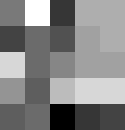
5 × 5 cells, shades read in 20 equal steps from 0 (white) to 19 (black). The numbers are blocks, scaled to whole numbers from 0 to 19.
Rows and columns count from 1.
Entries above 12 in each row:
1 2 0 0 3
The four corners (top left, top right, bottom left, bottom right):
10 6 12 14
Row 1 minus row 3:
7 -11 6 -1 -1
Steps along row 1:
down up down same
